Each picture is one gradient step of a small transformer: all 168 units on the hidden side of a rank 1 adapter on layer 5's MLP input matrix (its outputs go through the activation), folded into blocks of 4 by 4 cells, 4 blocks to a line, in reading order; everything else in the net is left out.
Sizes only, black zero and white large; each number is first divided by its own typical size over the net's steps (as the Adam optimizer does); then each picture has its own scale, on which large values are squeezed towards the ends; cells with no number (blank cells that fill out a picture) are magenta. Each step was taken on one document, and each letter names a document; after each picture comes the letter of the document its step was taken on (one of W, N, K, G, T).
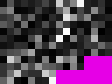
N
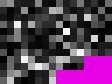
N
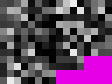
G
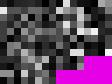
G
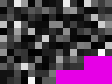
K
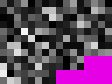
G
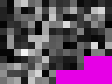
G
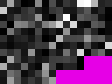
N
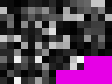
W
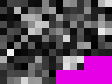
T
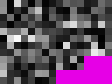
G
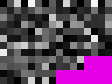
K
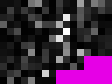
N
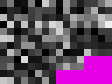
T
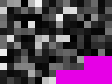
K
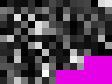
W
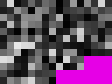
T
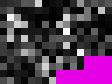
N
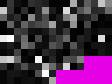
W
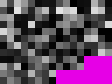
G
